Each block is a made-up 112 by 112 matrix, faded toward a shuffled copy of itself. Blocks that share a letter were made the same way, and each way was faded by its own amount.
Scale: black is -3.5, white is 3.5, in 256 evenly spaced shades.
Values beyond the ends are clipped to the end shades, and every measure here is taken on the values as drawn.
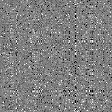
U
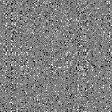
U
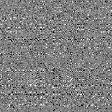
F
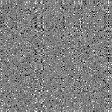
U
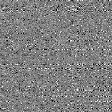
F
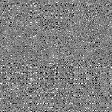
F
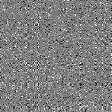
U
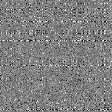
F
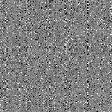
U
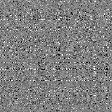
F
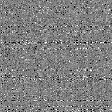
F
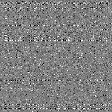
F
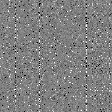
U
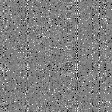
U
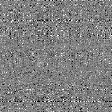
F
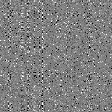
U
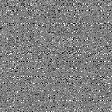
F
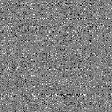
F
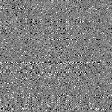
F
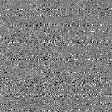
F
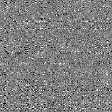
F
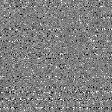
F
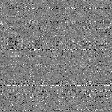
F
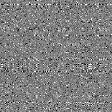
F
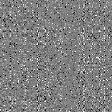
U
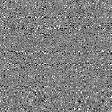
F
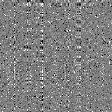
U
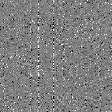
U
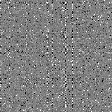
U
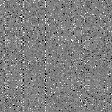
U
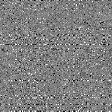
F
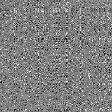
U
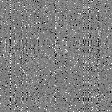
U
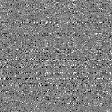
F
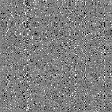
U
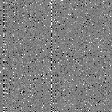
U
